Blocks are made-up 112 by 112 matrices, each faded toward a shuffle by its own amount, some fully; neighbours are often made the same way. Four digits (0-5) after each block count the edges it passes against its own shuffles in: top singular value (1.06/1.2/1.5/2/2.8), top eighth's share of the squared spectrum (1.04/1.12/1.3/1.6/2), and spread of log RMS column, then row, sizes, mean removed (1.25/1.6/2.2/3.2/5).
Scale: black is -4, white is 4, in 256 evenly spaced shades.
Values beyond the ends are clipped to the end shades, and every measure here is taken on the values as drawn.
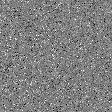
0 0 0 0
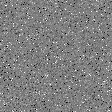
0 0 0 0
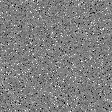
0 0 0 0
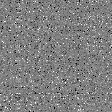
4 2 1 1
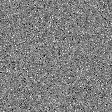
0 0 0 0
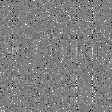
4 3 2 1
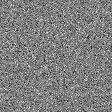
0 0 0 0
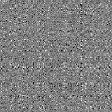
4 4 3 3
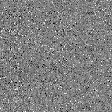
3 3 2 1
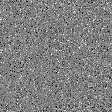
3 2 1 1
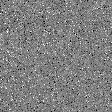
2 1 0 0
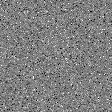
2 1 0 0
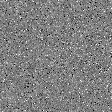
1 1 0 0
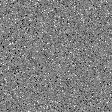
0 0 0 0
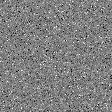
1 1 0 0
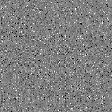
4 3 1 1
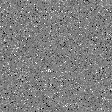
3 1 0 0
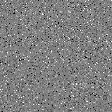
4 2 1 1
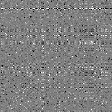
5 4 2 3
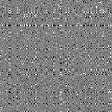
5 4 3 3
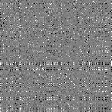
5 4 3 3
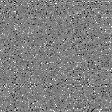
4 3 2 2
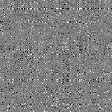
5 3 2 2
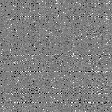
5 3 2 2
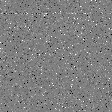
2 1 0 0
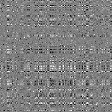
5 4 3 4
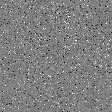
2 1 0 0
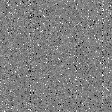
2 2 2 0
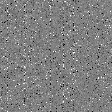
2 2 2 0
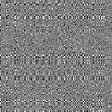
5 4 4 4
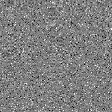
4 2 1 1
